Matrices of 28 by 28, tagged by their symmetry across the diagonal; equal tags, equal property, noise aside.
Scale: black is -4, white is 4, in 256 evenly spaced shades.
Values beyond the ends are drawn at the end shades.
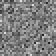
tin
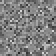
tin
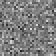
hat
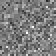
tin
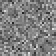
tin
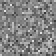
tin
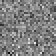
hat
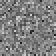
tin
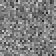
hat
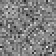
tin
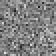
hat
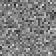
hat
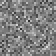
tin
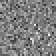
hat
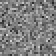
hat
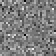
hat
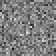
hat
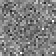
tin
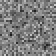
tin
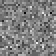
hat
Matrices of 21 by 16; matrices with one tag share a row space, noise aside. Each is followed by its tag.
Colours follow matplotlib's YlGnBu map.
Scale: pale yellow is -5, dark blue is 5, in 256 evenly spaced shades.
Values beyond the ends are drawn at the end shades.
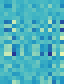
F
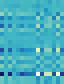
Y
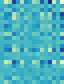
F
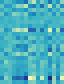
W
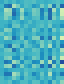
F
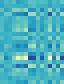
W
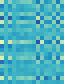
Y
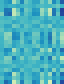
F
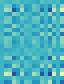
F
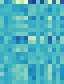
W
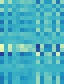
Y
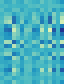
F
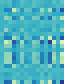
F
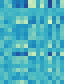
W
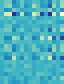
F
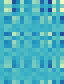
F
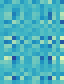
F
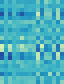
Y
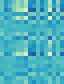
W
